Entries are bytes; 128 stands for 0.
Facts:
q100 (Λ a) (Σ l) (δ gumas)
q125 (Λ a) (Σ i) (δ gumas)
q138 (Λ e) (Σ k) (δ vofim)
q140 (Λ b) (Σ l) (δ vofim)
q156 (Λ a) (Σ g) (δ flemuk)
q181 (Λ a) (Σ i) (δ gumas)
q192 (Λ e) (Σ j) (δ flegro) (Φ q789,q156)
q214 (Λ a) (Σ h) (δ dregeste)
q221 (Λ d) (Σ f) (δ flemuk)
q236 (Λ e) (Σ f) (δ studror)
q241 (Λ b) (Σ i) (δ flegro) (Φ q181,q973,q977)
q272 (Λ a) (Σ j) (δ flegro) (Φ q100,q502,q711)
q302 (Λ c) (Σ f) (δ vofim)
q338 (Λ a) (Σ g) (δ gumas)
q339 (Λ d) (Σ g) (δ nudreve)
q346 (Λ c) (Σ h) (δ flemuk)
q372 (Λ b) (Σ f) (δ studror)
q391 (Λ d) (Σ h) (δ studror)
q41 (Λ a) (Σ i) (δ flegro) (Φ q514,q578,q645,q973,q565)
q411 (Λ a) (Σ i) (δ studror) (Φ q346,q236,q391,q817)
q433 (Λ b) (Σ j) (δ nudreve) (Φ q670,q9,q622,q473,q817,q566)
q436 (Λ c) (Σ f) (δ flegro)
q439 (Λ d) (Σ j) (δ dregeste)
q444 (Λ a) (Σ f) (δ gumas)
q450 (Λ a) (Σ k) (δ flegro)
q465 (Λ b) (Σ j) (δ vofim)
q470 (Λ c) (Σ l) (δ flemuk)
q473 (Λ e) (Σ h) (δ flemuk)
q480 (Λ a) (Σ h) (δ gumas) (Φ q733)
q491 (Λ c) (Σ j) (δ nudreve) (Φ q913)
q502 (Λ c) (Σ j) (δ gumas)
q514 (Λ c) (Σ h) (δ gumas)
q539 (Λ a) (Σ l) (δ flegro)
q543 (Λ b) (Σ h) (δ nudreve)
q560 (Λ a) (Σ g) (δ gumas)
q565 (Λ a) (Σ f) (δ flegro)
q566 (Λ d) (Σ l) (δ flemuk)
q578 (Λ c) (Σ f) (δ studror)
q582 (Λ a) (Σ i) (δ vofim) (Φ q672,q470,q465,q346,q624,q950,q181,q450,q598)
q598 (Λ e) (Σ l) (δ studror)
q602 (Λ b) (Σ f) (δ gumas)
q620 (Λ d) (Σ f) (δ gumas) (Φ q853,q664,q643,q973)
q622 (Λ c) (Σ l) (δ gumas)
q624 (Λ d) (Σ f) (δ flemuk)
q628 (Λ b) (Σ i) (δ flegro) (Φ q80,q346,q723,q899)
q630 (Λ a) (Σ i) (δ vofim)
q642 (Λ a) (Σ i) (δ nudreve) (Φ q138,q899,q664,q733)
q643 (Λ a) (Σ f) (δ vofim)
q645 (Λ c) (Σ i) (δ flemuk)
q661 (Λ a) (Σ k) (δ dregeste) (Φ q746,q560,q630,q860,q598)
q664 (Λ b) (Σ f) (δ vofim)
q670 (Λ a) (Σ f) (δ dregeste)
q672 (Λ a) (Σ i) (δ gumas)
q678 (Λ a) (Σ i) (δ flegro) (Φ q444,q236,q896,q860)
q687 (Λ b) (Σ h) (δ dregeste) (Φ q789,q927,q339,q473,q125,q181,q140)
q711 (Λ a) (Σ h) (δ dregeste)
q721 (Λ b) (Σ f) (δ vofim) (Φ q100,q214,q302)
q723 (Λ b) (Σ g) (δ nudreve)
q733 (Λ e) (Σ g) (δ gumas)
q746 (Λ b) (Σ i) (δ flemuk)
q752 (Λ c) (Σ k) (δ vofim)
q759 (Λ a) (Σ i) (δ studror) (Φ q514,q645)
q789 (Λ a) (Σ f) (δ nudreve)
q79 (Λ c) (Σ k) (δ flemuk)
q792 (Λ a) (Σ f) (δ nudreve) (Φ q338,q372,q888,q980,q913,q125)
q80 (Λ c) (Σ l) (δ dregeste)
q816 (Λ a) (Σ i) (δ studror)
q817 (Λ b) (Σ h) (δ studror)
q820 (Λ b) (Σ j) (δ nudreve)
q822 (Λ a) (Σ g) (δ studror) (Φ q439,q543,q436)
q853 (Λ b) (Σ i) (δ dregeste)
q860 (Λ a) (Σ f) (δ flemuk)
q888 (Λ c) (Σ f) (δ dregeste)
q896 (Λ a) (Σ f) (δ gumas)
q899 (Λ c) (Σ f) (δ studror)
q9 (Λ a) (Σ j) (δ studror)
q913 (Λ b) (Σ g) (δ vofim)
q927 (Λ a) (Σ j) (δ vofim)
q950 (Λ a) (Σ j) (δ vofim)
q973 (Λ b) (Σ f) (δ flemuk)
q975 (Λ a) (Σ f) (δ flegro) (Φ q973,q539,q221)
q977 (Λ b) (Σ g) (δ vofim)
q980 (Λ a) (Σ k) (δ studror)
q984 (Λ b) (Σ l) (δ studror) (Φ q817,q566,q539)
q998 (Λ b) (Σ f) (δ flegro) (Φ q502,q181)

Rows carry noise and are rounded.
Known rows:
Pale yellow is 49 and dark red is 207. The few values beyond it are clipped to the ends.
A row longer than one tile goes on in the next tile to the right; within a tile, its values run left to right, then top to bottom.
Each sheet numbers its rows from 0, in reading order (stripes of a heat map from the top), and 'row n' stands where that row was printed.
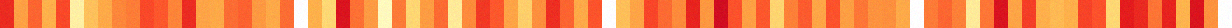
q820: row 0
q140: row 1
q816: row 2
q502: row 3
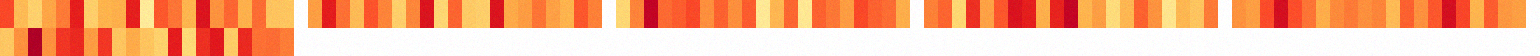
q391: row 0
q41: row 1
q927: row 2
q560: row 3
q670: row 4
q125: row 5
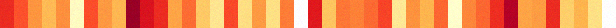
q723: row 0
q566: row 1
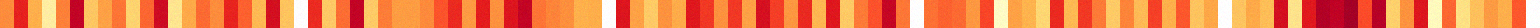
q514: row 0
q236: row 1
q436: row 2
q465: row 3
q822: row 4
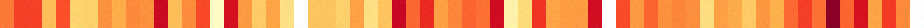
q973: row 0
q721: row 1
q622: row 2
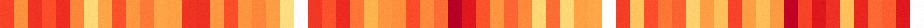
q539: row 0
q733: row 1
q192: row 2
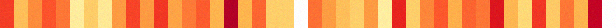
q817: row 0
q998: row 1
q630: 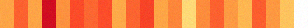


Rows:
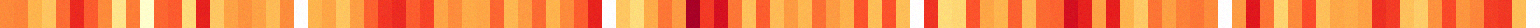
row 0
q624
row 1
q272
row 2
q100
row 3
q543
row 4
q899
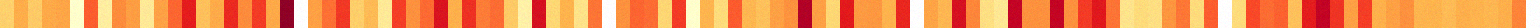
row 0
q687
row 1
q977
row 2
q241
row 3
q913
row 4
q156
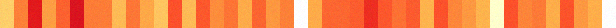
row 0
q789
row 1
q950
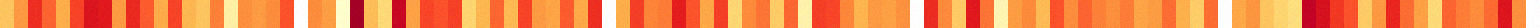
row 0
q338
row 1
q661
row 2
q672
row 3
q746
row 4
q302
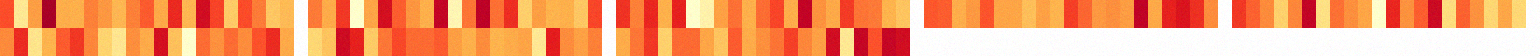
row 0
q598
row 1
q339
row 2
q853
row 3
q80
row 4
q221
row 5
q346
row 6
q980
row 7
q491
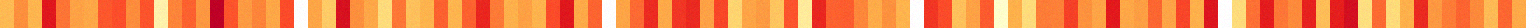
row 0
q411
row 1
q372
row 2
q181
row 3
q628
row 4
q759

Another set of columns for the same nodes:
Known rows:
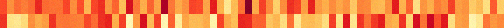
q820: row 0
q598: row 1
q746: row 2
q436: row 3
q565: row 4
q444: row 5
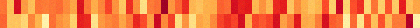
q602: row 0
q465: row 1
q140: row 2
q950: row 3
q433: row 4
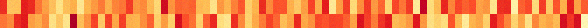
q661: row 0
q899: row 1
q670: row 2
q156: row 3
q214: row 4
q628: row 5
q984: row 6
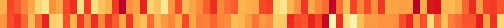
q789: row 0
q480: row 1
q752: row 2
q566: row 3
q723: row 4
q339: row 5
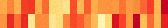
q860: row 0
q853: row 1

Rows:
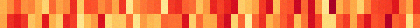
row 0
q9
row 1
q792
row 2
q192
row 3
q733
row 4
q514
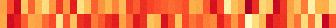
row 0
q125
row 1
q502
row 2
q391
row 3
q582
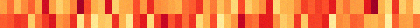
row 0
q346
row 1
q998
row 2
q560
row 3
q622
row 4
q822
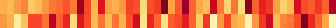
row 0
q973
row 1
q817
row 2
q236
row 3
q473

